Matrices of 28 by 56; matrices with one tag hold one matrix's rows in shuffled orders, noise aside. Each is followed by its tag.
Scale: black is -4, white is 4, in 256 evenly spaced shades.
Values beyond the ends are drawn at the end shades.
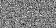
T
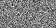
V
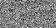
T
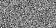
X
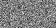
X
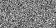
X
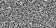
V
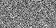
V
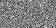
V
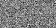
T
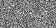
V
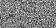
T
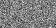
X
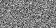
V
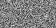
V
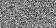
T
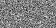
V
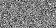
X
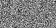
X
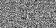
T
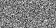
V
